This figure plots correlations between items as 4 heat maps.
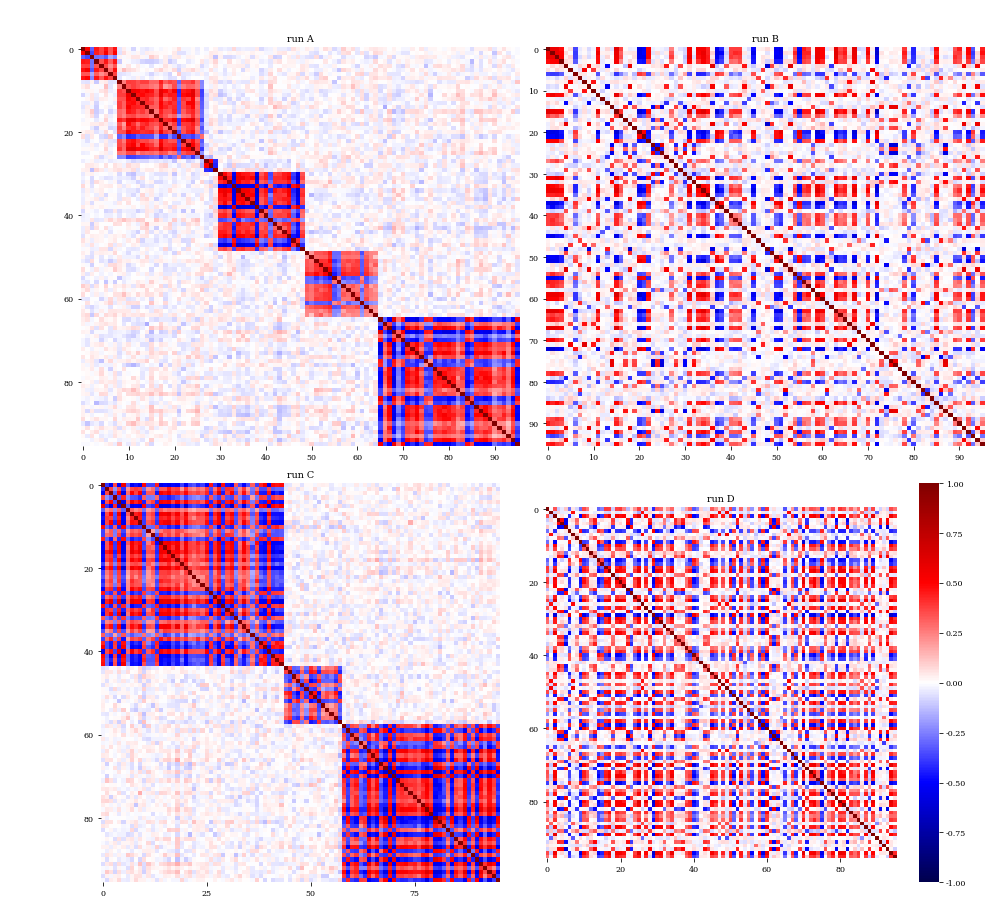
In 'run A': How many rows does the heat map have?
96
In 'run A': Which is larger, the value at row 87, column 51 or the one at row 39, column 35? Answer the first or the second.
the second
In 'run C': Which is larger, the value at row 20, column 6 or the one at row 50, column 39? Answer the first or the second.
the first
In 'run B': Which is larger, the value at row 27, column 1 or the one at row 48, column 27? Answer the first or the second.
the first
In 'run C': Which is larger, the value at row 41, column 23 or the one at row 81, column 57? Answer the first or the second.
the second
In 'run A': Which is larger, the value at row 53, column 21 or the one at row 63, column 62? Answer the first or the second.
the second
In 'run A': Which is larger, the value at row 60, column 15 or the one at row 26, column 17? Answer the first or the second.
the first
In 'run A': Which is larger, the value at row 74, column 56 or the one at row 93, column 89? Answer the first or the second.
the second
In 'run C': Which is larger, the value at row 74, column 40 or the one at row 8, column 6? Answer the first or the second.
the second
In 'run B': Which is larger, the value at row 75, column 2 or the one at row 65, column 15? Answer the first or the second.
the second
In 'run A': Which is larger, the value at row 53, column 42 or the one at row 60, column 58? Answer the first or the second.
the second
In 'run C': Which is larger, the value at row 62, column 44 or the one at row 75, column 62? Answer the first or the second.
the first
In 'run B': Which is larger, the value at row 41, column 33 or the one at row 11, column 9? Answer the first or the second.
the first
